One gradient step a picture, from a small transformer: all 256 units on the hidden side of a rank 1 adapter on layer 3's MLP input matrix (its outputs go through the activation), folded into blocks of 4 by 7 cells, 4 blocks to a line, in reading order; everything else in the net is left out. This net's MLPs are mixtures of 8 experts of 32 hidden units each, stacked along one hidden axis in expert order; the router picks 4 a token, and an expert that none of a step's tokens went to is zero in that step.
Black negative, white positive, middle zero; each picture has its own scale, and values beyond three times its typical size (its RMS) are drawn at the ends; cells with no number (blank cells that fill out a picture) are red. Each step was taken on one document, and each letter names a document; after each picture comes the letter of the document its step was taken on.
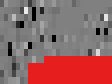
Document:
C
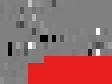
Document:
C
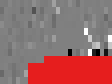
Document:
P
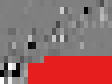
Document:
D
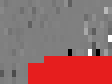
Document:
P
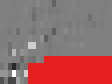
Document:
D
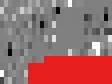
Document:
P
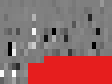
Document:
D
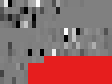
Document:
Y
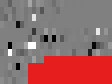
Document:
C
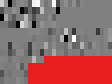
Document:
Y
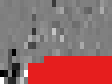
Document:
D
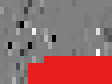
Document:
C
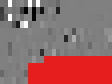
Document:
Y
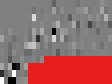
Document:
D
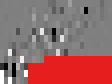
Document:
D
